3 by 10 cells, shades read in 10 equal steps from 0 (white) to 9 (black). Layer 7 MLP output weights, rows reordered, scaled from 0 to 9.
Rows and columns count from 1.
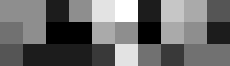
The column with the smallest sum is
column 6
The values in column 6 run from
0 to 4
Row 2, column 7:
9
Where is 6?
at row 1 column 10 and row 3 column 1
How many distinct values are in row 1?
7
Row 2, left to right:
5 4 9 9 3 4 9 3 4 8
